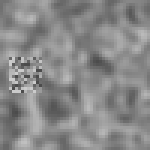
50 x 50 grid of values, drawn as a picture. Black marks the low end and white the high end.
The texture is blotchy. An odd patch, rougher than its surroundings, sits in the middle left. There is no overall slope. The middle left is the roughest part.
